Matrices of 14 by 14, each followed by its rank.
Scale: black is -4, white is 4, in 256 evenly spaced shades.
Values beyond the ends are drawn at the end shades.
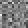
three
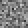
full rank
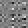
two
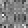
three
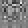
two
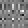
two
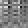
two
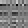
two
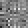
three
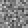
full rank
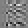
two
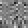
three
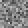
full rank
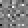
three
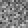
full rank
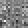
three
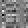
two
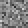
full rank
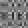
two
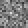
full rank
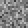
full rank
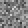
full rank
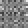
three
